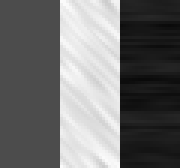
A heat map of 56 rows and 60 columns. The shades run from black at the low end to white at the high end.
The table splits into one row of 3 panels. Panel 1,1: low, flat. Panel 1,2: very high, slanting down to the right, faint in contrast. Panel 1,3: very low, streaked across, faint in contrast.
